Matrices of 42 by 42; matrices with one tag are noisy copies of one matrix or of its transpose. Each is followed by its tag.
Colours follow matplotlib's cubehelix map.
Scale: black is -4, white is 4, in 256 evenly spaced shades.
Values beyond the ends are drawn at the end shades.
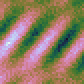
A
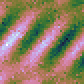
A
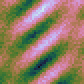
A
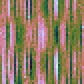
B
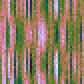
B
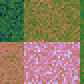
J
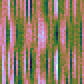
B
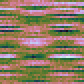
B
